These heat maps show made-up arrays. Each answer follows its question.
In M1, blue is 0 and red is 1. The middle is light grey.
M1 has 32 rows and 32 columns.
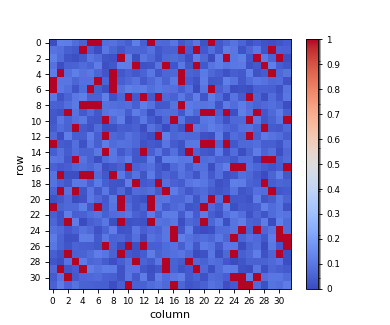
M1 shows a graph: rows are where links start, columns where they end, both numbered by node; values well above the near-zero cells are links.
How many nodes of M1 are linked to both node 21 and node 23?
3
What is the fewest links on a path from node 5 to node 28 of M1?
5
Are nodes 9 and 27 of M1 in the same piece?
yes
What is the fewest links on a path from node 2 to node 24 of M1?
2
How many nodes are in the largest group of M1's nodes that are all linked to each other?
3
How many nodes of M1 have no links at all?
1
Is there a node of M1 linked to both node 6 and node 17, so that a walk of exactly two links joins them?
yes
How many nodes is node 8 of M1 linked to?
4
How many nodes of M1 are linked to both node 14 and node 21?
0
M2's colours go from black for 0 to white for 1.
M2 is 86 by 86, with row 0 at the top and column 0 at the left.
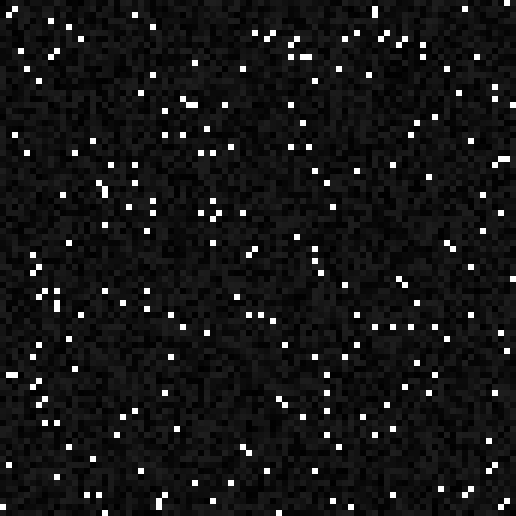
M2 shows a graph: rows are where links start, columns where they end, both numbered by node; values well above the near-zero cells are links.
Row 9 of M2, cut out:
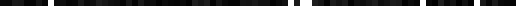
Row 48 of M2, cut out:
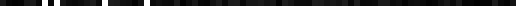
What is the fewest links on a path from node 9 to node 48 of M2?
1
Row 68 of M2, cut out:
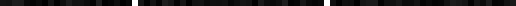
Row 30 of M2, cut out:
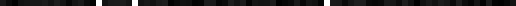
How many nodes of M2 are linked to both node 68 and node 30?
2
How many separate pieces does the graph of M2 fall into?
4
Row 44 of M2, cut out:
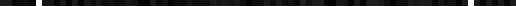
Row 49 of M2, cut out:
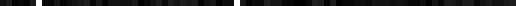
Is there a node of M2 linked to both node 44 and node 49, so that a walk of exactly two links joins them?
yes
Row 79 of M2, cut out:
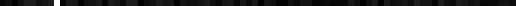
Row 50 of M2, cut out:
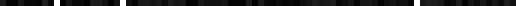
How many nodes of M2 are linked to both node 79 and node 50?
1
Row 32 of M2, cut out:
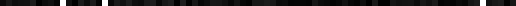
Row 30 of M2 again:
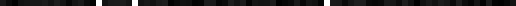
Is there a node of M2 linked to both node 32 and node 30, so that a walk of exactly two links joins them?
no
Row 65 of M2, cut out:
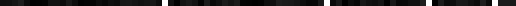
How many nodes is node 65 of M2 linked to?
4
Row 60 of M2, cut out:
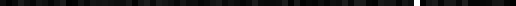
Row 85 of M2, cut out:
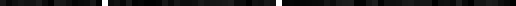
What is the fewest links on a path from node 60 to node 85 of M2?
6
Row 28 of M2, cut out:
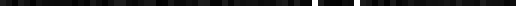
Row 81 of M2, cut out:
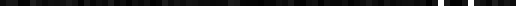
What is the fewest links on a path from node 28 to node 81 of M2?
3
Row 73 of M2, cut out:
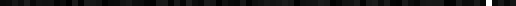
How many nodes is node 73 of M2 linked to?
1
